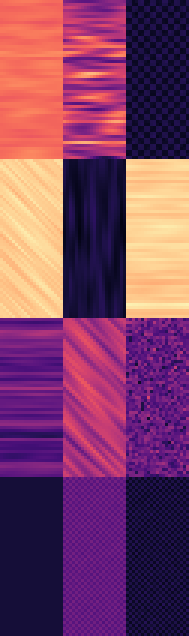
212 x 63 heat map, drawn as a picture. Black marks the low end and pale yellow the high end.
It is made of 4 by 3 panels. Panel 1,1: high, streaked across, faint in contrast. Panel 1,2: middling, streaked across, strong in contrast. Panel 1,3: very low, checkered, faint in contrast. Panel 2,1: very high, slanting down to the right, faint in contrast. Panel 2,2: very low, streaked downward, faint in contrast. Panel 2,3: very high, streaked across, faint in contrast. Panel 3,1: low, streaked across. Panel 3,2: middling, slanting down to the right. Panel 3,3: low, fine-grained. Panel 4,1: very low, flat. Panel 4,2: low, checkered, faint in contrast. Panel 4,3: very low, checkered, faint in contrast.
